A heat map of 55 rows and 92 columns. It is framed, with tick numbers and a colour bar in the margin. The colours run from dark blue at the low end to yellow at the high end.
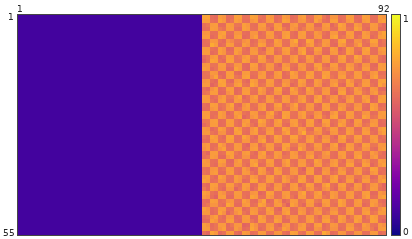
The table splits into one row of 2 panels. Panel 1,1: very low, flat. Panel 1,2: high, checkered.
